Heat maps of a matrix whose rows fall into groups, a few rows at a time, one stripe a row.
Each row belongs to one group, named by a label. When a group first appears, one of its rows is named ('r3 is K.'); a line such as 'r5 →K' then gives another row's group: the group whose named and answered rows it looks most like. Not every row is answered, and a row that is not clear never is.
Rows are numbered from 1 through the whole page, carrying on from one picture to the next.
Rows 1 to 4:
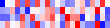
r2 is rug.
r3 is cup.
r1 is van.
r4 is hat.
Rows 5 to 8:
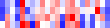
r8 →hat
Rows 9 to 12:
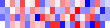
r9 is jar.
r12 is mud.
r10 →cup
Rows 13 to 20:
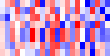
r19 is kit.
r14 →cup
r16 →mud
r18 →cup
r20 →kit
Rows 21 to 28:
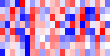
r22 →jar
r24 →kit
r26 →mud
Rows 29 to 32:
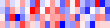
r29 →hat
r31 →rug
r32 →mud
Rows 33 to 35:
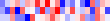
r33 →van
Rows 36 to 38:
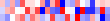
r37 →jar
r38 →cup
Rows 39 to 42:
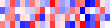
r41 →hat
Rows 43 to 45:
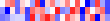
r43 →hat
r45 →cup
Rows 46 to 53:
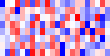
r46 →van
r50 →kit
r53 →kit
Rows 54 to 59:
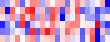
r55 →cup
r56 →mud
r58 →cup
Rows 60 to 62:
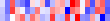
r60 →kit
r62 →cup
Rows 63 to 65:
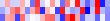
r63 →hat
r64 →jar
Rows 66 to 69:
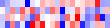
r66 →rug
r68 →hat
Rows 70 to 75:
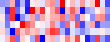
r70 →rug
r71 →kit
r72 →rug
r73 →cup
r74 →van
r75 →hat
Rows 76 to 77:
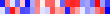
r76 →hat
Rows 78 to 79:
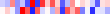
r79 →hat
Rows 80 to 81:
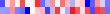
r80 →jar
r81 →kit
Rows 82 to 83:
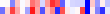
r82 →van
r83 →jar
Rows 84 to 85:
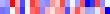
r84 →jar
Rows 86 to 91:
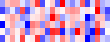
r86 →jar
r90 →mud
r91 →jar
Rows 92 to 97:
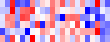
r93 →jar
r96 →rug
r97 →cup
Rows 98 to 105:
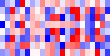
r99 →kit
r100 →mud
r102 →mud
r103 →kit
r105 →rug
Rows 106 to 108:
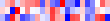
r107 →van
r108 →kit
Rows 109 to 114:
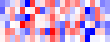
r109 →cup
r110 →jar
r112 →cup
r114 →van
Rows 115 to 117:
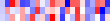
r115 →kit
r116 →hat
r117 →mud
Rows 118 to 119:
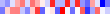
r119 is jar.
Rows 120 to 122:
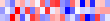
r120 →kit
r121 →van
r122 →jar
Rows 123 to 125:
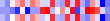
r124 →rug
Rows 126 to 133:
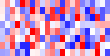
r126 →hat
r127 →cup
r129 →van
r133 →rug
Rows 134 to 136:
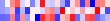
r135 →rug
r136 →rug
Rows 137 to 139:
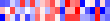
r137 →cup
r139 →hat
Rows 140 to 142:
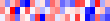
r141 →hat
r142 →hat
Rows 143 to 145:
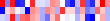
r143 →mud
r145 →jar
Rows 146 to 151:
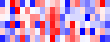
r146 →kit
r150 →kit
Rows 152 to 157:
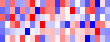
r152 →cup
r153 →rug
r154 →cup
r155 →kit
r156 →rug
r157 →jar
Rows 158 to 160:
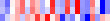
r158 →cup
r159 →cup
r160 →van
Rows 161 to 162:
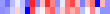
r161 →cup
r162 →cup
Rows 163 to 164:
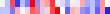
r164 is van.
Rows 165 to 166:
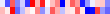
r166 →hat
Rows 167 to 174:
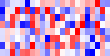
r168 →van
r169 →jar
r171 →hat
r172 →kit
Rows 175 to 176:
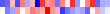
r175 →rug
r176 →van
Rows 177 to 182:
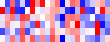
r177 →kit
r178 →mud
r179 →hat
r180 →hat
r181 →rug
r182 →mud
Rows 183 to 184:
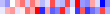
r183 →cup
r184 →jar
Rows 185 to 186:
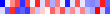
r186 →rug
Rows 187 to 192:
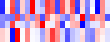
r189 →van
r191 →van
